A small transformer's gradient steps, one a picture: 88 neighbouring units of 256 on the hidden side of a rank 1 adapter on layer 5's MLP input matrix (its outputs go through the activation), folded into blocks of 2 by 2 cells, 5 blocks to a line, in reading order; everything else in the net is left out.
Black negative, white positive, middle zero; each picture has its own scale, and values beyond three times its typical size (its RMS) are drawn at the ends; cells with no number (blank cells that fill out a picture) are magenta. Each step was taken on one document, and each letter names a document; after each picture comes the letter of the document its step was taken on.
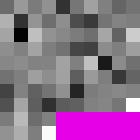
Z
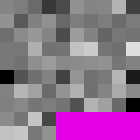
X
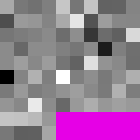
X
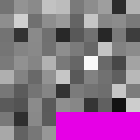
X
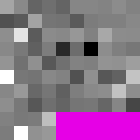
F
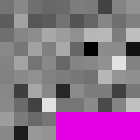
F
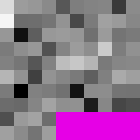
Z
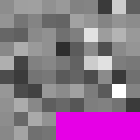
X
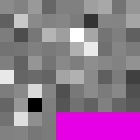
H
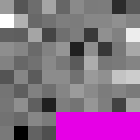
Z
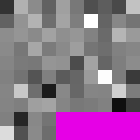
X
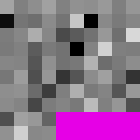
Z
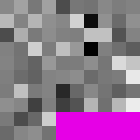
F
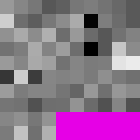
F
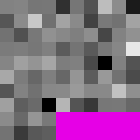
H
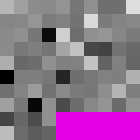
X
